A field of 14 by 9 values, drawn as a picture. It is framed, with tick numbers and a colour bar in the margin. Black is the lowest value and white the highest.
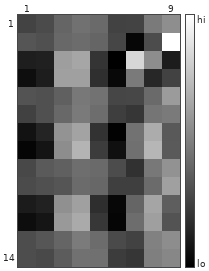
Stripes: upright, repeating 2 times. Roughest part: top right. Odd patch: rougher, in the top right.
